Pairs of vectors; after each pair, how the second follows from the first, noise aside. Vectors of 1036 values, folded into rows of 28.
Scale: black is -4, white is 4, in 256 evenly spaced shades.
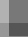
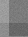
shrunk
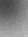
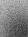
reversed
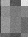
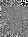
sign-scrambled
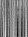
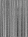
shrunk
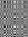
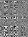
sign-scrambled
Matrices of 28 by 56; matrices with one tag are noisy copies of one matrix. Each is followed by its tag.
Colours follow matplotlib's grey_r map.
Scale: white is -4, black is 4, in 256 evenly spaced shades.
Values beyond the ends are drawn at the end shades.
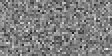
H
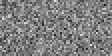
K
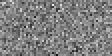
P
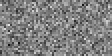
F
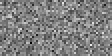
K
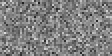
P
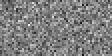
F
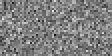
K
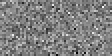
P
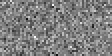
P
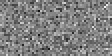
H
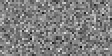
H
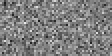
K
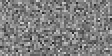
H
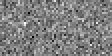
K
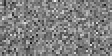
K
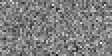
P
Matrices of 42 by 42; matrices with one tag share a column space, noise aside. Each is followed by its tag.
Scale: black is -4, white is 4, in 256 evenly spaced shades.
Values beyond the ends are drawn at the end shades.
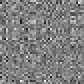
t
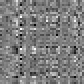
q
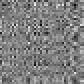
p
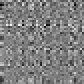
p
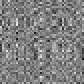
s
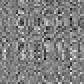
s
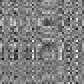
s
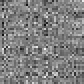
q
